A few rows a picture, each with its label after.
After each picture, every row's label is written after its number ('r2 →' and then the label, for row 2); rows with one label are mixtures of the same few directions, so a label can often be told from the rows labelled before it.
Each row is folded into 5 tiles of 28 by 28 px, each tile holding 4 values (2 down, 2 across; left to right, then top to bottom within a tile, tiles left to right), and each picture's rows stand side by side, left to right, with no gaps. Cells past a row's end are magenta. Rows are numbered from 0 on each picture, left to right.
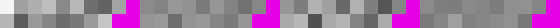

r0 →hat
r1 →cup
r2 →cup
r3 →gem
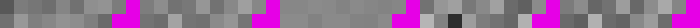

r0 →hat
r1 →cup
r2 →cup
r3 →gem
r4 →cup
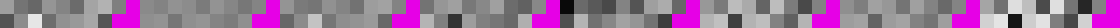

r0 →gem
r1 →cup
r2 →gem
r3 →gem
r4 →hat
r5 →cup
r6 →cup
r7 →cup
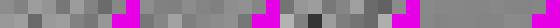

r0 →cup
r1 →gem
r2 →gem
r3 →hat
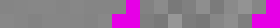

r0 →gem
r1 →cup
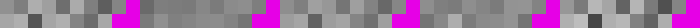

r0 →cup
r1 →hat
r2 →cup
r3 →gem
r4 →cup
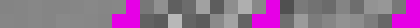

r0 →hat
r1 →cup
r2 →hat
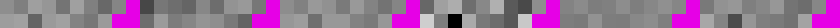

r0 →cup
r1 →hat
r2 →cup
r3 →gem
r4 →cup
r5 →gem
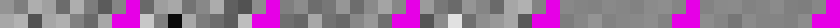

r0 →cup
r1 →gem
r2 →cup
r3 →gem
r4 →gem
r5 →gem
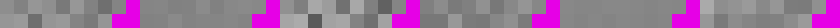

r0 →cup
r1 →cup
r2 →cup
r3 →cup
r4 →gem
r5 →hat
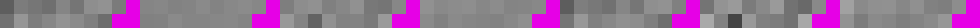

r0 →hat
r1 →cup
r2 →gem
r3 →hat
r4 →hat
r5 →gem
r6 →hat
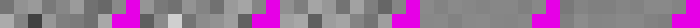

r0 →gem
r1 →gem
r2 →cup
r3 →cup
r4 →hat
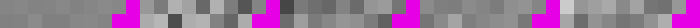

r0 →cup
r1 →cup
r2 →hat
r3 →gem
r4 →hat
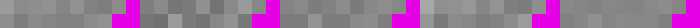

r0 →hat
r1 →cup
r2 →cup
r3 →hat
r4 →gem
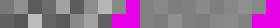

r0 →cup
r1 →cup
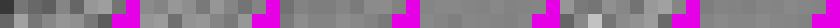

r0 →hat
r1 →cup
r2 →hat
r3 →gem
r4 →gem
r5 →hat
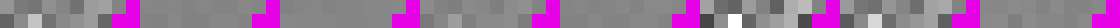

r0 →gem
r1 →cup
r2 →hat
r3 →gem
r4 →cup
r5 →gem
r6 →gem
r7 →cup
